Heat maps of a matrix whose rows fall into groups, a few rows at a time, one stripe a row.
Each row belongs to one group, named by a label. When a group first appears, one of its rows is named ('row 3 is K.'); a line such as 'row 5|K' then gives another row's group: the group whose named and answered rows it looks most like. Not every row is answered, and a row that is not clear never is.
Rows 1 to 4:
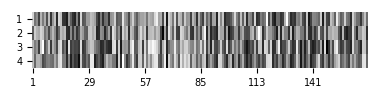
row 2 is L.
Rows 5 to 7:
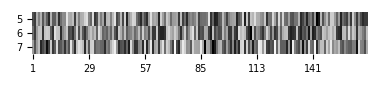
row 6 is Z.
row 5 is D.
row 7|D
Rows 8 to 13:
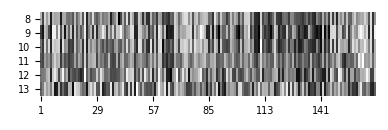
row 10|Z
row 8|Z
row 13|D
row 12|Z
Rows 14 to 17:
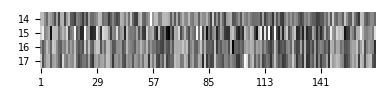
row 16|Z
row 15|Z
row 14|L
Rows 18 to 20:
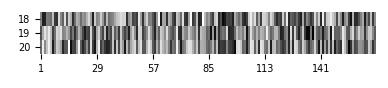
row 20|L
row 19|L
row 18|D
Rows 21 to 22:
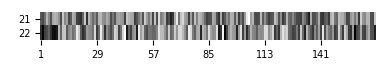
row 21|Z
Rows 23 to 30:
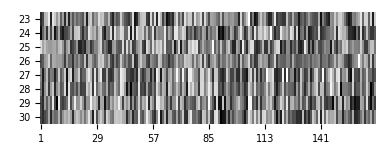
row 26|Z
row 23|Z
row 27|D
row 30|D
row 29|D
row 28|D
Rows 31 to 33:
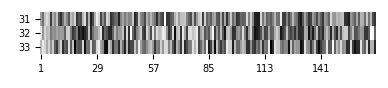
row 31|Z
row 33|L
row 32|L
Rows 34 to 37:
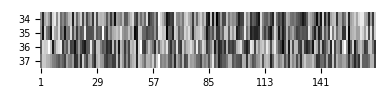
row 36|L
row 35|Z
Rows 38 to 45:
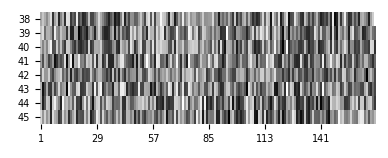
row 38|L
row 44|Z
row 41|D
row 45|Z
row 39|L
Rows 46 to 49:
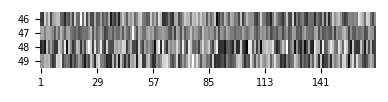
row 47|L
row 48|D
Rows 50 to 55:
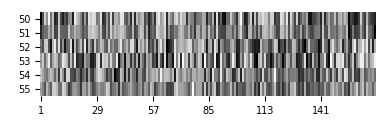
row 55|Z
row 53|Z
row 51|D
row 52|Z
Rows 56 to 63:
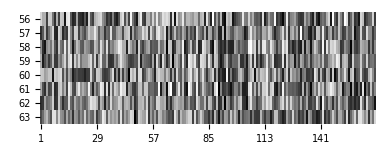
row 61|D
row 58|D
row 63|Z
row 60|L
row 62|D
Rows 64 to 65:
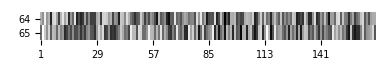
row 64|Z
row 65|L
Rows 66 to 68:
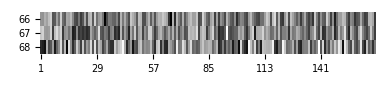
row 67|L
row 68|D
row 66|L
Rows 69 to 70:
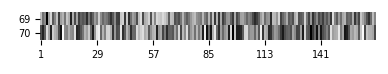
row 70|Z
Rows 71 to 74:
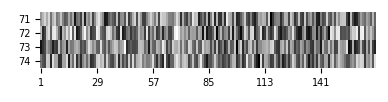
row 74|Z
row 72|Z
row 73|D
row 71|L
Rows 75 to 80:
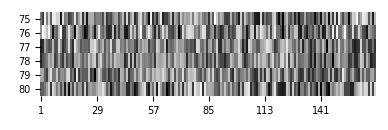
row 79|L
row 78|D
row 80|Z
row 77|D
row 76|L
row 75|Z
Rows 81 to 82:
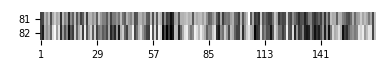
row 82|Z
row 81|Z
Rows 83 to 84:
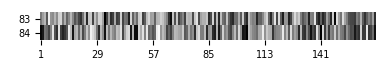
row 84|D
